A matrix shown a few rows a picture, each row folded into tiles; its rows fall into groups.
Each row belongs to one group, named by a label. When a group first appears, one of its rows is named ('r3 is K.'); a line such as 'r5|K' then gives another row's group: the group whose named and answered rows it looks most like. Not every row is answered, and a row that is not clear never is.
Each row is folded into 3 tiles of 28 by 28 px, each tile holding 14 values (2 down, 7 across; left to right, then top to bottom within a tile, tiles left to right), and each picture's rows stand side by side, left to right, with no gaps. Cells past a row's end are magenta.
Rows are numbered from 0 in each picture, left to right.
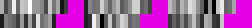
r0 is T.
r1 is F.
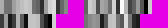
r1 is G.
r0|T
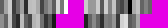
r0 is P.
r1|T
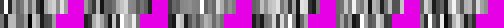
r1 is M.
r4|G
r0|F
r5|P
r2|F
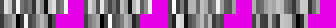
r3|T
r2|F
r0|G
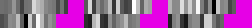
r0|M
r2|T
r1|F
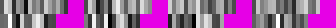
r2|T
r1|P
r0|P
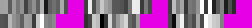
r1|F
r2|M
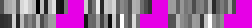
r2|M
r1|T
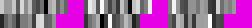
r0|T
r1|G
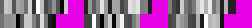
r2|M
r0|G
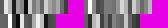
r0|P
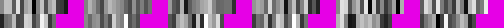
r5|G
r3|G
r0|G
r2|M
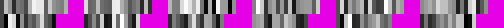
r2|T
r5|T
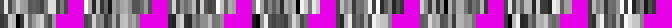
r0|F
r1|M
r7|M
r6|F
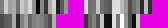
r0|T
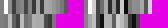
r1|P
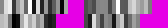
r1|F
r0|P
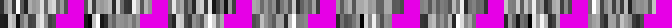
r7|P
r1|F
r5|M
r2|M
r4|T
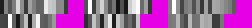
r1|F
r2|P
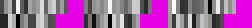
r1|T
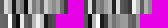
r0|P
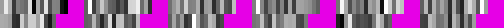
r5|F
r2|G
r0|P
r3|P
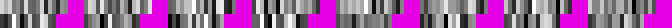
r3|P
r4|T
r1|G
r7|M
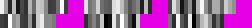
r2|P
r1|M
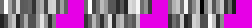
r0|G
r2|G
